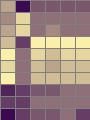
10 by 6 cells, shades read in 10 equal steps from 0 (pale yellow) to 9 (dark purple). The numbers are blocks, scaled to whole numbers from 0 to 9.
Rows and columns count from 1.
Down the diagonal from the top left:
3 1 5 0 1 2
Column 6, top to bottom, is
6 5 5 0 1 2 2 5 5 7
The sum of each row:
36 25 23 9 10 15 13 37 34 40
